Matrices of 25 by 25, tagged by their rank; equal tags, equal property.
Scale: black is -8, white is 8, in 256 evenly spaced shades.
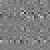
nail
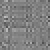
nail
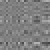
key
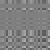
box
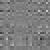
nail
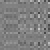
key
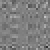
nail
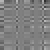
box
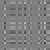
box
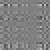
key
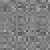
nail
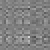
key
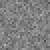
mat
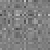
nail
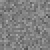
mat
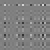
box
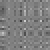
key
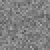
mat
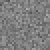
mat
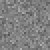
mat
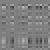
box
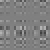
box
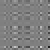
box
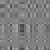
key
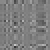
key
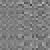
nail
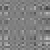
key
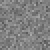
mat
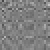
nail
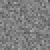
mat
